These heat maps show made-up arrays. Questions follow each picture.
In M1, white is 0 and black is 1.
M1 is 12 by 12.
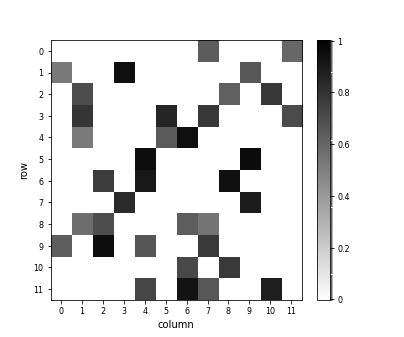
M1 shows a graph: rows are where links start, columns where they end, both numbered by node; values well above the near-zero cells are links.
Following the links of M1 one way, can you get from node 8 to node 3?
yes
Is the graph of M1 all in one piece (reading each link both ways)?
yes
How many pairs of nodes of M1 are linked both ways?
7
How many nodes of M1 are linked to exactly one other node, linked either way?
0
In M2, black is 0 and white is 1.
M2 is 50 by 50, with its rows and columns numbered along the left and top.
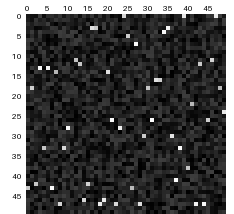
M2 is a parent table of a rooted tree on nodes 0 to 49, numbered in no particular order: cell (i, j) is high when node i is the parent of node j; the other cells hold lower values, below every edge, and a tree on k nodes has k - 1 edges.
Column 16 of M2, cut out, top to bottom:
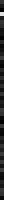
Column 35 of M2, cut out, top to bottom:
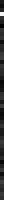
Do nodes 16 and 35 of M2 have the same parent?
yes
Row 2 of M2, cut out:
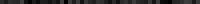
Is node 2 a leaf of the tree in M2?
yes
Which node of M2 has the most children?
47
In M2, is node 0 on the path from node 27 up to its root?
no
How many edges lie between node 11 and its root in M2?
0
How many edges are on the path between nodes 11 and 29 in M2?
7
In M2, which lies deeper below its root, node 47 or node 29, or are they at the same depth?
node 29
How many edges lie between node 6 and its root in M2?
3
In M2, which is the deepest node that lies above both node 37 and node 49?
0
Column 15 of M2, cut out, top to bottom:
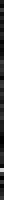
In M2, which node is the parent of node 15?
42
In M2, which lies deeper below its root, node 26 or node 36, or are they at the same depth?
node 36
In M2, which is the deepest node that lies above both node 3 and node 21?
12
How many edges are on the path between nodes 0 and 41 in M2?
3
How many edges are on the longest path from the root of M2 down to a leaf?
7
